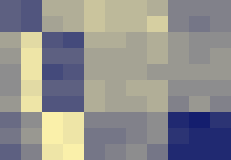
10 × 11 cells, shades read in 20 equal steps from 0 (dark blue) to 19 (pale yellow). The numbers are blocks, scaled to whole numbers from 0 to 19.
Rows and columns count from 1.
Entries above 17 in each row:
0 0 0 1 1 0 1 2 2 2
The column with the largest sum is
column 2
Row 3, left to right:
12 17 5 4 13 13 12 13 11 10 10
